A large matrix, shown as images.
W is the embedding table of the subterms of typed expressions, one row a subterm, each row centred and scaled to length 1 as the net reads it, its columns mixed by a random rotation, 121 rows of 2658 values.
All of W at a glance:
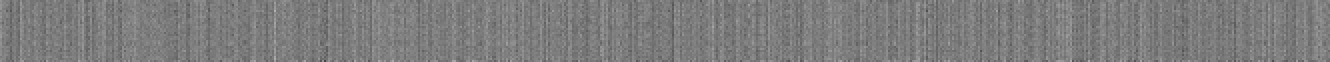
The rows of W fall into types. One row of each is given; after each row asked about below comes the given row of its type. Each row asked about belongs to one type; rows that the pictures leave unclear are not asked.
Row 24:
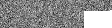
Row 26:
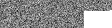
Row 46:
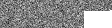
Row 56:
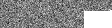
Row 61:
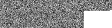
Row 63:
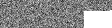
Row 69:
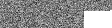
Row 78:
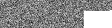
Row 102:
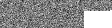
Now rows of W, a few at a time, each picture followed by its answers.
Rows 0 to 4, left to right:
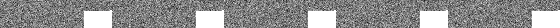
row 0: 78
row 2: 102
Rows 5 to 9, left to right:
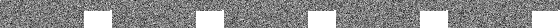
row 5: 26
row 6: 56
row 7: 46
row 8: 102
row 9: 26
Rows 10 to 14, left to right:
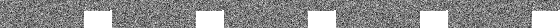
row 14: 69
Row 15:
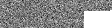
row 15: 61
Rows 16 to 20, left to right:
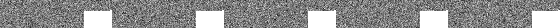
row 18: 102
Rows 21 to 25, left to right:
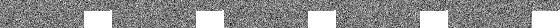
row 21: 46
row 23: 61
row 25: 69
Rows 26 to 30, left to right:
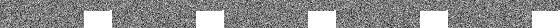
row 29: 26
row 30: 24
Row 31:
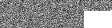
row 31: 102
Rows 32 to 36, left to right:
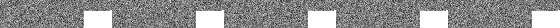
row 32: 78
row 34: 102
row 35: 102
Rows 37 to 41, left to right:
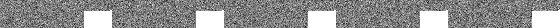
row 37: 46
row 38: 26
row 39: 61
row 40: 63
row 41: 69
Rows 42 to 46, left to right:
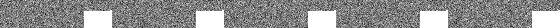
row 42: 63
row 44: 24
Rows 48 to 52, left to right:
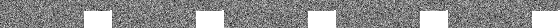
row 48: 24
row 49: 56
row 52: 56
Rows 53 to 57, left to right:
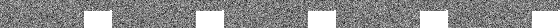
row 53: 56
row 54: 61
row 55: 102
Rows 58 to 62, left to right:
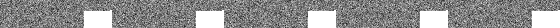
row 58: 63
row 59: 78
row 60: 69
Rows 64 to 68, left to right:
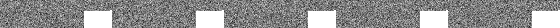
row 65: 26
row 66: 78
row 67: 61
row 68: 61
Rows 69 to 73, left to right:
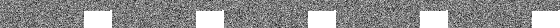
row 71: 26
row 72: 63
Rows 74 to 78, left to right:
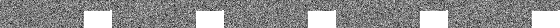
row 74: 61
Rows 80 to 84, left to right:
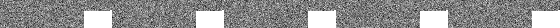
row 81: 24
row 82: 102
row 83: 61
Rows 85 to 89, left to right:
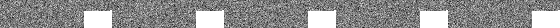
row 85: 24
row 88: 102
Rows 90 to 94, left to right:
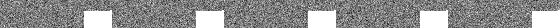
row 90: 24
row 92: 26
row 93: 26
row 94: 56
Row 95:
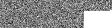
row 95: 61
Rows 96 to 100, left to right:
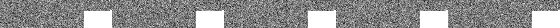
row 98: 63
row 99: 56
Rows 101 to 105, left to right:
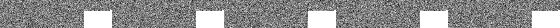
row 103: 69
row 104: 26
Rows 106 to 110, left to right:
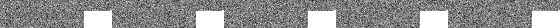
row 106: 61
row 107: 24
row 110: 69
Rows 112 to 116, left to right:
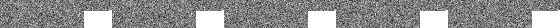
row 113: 56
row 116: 46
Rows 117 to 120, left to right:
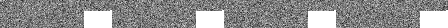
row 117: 102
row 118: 46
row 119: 69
